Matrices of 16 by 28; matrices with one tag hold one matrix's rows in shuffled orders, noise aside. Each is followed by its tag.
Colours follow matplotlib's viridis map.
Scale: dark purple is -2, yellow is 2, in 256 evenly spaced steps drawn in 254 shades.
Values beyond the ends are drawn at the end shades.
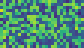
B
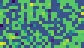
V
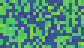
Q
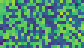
Q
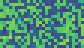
Q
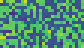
Q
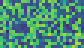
B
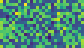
Q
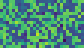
B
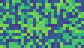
V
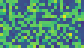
B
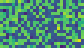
Q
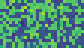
B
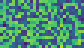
B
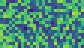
Q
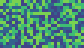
V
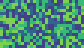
Q
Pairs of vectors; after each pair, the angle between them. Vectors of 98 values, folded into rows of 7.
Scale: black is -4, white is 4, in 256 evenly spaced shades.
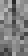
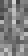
nearly opposite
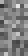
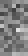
orthogonal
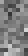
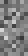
orthogonal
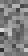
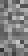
partly aligned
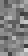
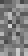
partly aligned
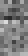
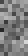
partly opposed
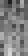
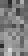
nearly parallel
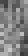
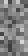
partly opposed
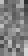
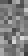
partly opposed
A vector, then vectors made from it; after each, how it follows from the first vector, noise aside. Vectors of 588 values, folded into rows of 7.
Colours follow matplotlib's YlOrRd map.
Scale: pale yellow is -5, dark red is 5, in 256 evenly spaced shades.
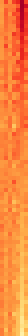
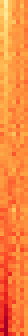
reversed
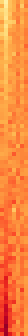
reversed
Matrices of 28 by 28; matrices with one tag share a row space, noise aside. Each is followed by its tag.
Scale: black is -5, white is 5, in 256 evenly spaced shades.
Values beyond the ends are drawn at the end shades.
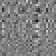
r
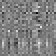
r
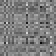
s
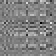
s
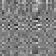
r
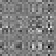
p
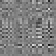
p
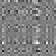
r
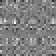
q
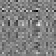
r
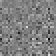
p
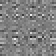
q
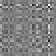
p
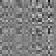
p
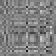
s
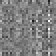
p
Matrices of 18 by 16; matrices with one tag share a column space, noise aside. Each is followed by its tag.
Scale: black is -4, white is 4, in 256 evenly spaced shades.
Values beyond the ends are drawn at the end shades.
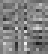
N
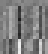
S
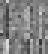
S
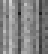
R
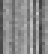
R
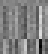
S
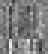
S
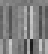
S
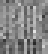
S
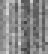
R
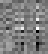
N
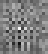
N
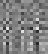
N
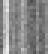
R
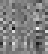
N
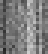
R
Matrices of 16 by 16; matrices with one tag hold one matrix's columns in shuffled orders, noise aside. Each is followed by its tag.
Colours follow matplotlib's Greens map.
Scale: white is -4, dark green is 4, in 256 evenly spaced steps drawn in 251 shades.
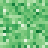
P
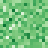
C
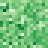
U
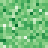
C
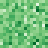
U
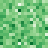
U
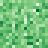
U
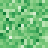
C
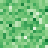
C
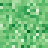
P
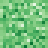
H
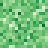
C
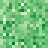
U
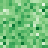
U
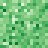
U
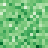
H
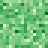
P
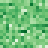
P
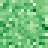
U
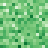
H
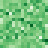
C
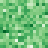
P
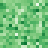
U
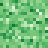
C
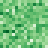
P
